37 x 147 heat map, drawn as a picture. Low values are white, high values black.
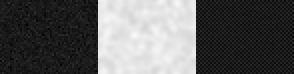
It is made of 1 by 3 panels. Panel 1,1: very high, fine-grained, faint in contrast. Panel 1,2: very low, blotchy, faint in contrast. Panel 1,3: very high, checkered, faint in contrast.
